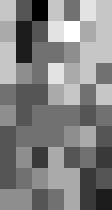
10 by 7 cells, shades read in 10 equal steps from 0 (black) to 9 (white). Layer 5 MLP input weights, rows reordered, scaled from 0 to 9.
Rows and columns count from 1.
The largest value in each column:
7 5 5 8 9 8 7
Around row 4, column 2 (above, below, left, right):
1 3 7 4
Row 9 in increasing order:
2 3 3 4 5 6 6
